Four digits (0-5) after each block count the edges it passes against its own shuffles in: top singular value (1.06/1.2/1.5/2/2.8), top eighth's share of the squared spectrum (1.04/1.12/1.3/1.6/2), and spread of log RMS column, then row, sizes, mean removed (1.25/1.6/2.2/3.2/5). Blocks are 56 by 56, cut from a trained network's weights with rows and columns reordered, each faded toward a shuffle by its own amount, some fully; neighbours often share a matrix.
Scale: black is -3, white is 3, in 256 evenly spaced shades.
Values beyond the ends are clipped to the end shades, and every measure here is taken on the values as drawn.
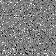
2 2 0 1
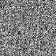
2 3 1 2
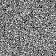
0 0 0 0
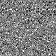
2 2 0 1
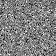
0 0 0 0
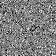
2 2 0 1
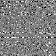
3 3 0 3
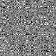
3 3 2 3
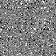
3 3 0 2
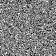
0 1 0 0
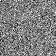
0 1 0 0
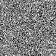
2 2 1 0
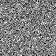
0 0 0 0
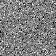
2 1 0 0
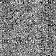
2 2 0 2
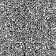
2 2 0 1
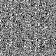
2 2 0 1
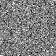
1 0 0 0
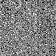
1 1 0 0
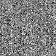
2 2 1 1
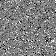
1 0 0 0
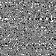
3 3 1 2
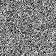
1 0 0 0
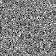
2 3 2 1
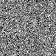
0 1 0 0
